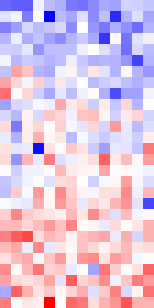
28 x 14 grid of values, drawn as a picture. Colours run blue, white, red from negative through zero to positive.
The values follow a bell shape. Fine speckle covers the field. There are no regular stripes. There is an overall slope up to the bottom.
